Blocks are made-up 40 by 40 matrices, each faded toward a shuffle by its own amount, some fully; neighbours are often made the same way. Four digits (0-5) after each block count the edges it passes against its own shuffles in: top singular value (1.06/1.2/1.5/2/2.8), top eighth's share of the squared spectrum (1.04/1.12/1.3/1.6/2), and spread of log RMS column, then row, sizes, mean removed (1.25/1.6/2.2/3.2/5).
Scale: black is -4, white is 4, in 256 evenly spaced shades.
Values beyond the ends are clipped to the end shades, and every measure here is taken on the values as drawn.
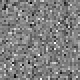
0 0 0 0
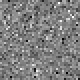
0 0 0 0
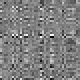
4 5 3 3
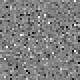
0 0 0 0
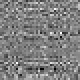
4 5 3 3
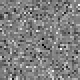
0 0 0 0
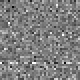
2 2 0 2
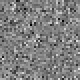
1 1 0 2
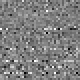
2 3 0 3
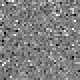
2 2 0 1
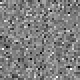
1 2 0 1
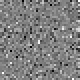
3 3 1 1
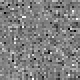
2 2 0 0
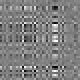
5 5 4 4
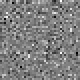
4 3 1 1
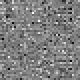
3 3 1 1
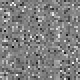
3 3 1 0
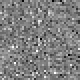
2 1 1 0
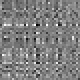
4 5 3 3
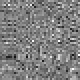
4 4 2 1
